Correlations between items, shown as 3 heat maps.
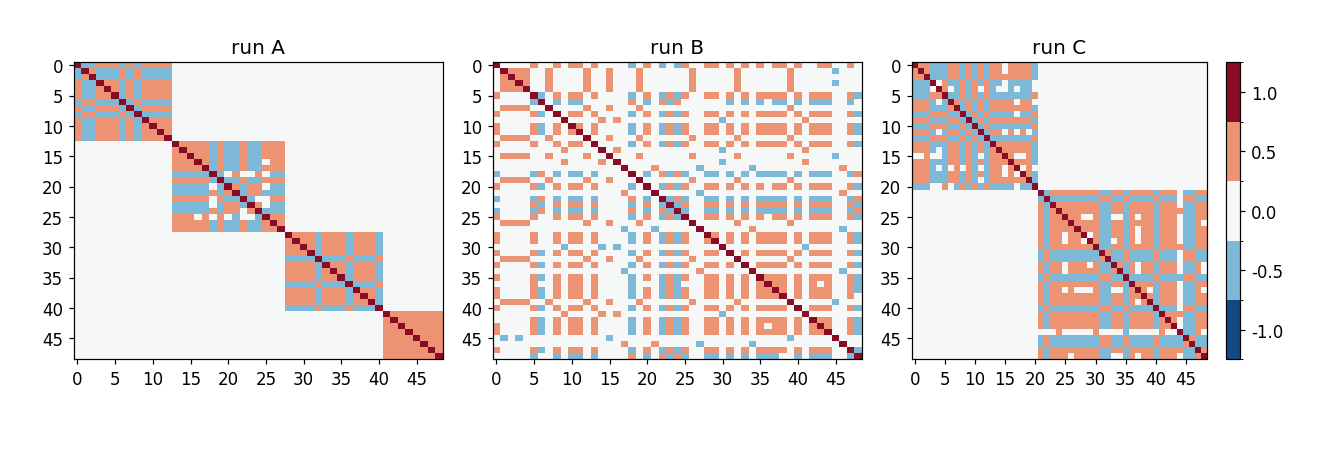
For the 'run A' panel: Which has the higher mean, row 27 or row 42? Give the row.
42
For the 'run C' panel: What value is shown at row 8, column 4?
0.5
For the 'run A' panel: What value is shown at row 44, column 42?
0.5
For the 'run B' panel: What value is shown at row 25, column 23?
0.5
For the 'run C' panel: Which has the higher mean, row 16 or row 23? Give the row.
23
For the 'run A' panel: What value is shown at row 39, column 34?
0.5
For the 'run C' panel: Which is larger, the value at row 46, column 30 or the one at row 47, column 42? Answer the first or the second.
the second
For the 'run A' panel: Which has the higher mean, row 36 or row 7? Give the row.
7
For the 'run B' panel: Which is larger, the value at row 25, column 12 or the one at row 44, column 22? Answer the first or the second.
the first
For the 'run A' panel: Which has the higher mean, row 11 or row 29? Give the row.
29
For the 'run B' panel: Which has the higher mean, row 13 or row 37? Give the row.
13
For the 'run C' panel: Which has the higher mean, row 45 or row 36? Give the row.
36
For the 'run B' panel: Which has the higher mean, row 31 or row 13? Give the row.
13
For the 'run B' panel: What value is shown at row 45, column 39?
-0.5
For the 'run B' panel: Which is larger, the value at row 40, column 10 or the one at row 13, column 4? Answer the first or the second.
the first
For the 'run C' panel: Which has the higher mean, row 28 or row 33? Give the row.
28
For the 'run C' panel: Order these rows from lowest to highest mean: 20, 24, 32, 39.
32, 20, 39, 24
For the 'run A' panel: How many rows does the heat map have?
49
